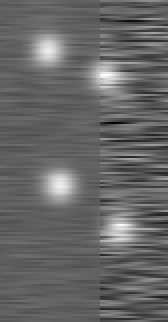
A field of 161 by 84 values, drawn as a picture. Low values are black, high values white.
Histogram: skewed, a long tail of high values. Seam: vertical, 60% of the way across, the left part calmer. Bumps: four. Slope: none.
